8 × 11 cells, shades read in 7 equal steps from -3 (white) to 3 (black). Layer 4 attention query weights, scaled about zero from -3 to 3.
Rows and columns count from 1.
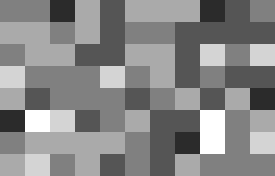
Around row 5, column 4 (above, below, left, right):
0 1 0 0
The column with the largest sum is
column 8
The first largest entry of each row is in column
3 5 4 8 11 1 8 5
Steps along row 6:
down up up down down up same down up down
